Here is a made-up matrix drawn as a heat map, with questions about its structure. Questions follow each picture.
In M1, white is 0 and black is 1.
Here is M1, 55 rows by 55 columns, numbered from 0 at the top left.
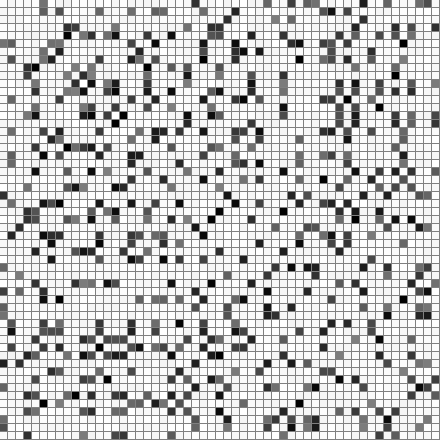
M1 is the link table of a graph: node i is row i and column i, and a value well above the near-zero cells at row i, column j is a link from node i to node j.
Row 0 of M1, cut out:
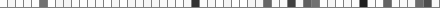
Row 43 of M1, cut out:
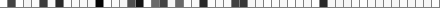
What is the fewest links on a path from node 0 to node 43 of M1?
2
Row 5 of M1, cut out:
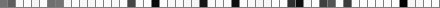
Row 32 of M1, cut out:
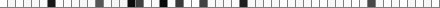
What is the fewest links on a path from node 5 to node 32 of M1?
2
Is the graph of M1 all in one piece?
no
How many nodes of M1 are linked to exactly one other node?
0
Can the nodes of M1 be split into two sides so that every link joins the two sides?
no
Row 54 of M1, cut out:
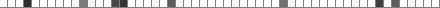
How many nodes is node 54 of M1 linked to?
8
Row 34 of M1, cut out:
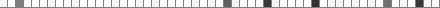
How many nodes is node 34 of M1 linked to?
6
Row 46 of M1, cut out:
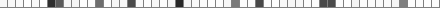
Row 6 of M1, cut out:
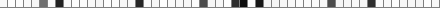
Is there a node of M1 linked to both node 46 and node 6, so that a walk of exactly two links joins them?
yes
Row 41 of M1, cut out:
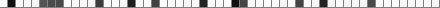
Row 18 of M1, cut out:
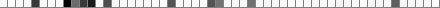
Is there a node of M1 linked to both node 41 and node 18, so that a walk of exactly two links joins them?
no
